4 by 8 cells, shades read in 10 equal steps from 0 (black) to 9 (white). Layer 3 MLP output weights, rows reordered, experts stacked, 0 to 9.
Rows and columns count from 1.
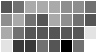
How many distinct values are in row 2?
4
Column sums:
22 16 15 16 18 13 16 24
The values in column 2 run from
2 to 6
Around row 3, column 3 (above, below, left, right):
4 2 4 3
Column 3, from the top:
6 4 3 2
